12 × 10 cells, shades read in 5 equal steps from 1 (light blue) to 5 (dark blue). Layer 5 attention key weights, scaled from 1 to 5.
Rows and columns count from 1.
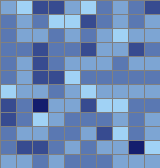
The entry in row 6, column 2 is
2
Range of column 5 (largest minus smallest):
2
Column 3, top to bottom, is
4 3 2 4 4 4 2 5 1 2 4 3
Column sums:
34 28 38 33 26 33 30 23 35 28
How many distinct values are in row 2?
4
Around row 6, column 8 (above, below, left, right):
3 2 3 3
